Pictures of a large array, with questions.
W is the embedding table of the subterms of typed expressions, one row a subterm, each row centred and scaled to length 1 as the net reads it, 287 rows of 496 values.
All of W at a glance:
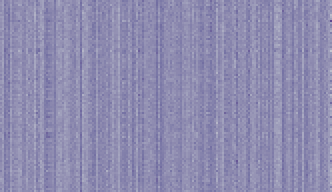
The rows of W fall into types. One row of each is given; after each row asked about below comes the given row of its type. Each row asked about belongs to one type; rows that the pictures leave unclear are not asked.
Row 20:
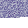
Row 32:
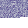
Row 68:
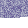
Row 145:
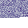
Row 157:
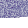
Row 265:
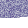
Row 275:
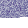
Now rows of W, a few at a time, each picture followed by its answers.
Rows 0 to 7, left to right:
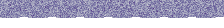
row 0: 275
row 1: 68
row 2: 68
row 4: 20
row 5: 275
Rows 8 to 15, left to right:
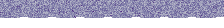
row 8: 265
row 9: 265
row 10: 68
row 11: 20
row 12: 145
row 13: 68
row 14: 275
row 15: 68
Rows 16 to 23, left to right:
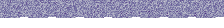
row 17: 145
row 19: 32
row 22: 145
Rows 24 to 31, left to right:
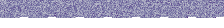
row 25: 145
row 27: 32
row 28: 157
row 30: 145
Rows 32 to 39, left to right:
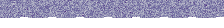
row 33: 68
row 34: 20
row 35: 275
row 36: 68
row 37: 157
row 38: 68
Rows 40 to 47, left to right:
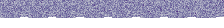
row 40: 68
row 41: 68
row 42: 265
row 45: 68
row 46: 157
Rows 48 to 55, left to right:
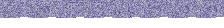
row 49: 68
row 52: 275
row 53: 157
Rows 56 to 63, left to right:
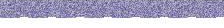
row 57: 20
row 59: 20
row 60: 265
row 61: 32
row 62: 265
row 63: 32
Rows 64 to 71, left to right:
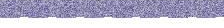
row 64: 145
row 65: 265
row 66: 20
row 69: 145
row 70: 32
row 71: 275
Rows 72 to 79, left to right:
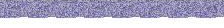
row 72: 157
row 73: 265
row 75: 157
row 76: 265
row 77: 265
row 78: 275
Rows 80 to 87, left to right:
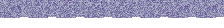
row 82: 20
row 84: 20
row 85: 145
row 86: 265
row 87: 265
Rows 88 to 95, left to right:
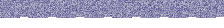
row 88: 145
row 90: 265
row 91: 20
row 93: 20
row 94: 265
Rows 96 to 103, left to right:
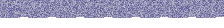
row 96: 265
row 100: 275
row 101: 20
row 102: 68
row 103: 145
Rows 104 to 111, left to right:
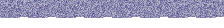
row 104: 20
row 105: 265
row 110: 265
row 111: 157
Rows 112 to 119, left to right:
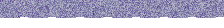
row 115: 265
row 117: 157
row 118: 275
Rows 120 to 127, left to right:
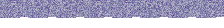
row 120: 32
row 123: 32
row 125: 157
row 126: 68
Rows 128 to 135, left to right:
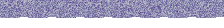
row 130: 20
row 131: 20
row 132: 265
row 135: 20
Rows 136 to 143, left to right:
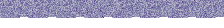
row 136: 145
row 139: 68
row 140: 275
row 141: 157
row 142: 157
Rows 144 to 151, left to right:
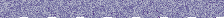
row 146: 68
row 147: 265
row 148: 68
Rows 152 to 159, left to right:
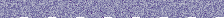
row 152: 157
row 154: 275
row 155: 20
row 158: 265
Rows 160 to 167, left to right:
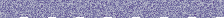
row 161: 32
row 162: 265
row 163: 157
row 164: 68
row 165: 20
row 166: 145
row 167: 20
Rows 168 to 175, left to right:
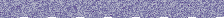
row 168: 265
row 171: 20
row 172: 265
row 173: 20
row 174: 20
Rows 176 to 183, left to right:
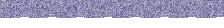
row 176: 265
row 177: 157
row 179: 157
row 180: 265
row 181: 68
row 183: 32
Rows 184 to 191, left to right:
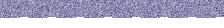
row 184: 157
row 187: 145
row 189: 32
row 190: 20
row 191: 145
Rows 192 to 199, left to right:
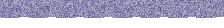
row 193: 68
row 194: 32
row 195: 68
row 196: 68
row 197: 145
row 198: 145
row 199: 157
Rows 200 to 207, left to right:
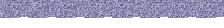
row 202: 157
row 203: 145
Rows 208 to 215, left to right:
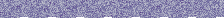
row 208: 265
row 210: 68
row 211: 68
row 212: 157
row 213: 265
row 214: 20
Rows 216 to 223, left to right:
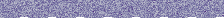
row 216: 68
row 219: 265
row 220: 275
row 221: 32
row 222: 265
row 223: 20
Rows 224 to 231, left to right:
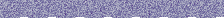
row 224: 20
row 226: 157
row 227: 275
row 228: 275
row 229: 157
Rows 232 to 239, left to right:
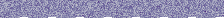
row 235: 275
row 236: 157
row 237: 265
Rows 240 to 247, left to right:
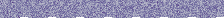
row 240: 32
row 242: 20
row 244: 68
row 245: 20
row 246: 157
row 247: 68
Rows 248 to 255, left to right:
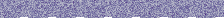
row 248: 68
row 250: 20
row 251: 68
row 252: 145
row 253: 265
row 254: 68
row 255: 157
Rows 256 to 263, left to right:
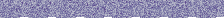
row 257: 20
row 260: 157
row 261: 157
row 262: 20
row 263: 68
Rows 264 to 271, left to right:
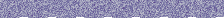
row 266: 20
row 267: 265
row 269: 157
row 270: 32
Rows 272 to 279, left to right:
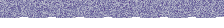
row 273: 265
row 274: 157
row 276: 20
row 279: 145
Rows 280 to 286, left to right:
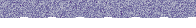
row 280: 20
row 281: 32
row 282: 275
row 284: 265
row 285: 145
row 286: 20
